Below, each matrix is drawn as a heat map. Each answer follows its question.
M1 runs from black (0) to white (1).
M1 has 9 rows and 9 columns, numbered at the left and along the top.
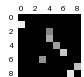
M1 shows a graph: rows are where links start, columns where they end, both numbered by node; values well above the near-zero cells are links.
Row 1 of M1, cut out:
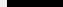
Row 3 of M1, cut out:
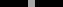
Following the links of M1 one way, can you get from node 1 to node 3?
no
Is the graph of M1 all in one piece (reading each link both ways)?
no
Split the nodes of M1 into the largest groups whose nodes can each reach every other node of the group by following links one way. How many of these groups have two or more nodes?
2
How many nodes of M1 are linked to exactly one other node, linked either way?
5
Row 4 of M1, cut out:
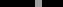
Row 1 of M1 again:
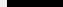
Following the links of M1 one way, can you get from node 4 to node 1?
no
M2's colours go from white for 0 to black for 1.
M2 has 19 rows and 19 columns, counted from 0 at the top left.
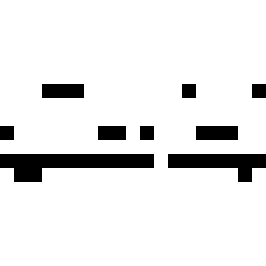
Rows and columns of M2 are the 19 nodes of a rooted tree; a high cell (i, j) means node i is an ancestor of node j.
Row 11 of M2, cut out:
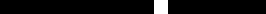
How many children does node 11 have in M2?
3
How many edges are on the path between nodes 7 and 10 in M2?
2
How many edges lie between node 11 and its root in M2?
0
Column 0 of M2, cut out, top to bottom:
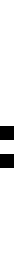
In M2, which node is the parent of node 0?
9
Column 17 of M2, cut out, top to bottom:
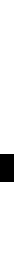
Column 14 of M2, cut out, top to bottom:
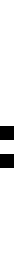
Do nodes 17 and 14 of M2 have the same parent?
no
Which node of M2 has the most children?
9
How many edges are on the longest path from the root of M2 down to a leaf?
2
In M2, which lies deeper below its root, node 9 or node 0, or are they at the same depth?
node 0
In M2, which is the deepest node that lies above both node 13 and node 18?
6
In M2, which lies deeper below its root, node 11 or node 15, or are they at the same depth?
node 15
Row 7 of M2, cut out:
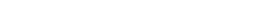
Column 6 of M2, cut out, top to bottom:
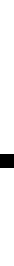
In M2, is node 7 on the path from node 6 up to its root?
no
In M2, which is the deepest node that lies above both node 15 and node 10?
9
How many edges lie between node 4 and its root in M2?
2
